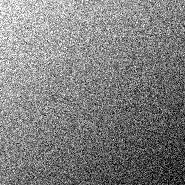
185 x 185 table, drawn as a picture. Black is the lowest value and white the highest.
The values follow a bell shape. Fine speckle covers the field. The field climbs toward the top left. There are no regular stripes. The halves do not mirror each other.
